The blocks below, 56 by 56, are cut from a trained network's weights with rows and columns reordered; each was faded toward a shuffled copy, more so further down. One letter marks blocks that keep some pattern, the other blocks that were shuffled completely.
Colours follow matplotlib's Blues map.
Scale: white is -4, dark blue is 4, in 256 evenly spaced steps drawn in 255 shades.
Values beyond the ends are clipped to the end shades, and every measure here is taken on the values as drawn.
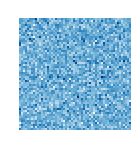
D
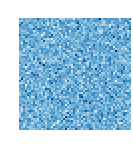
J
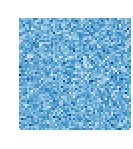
D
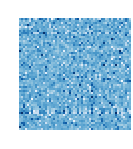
D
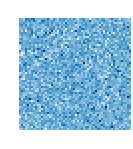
J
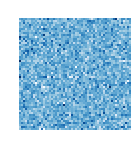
D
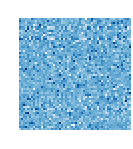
D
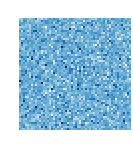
J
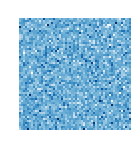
J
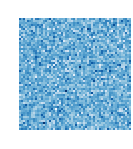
D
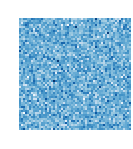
J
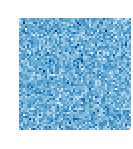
D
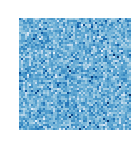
J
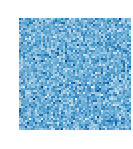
J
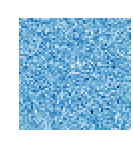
J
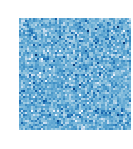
D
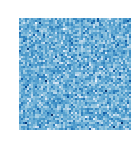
J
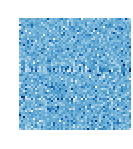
D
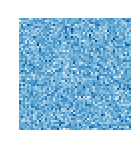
J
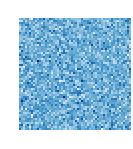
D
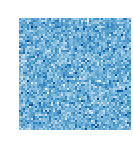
D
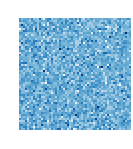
D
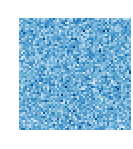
J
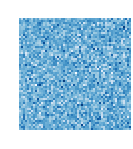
D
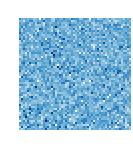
D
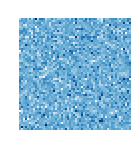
D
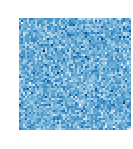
J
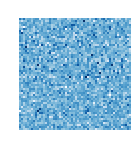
D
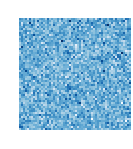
J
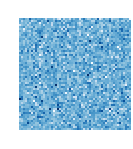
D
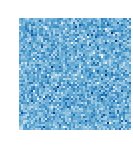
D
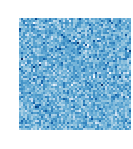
J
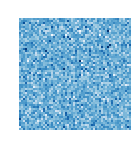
J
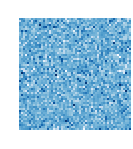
J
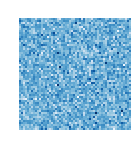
D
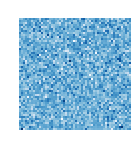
J
